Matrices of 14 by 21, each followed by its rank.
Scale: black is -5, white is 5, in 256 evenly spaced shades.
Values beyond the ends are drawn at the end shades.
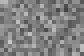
full rank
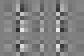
one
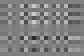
one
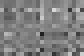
two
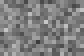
full rank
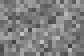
full rank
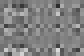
two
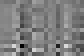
two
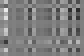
one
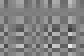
one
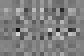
two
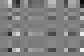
one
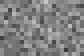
full rank
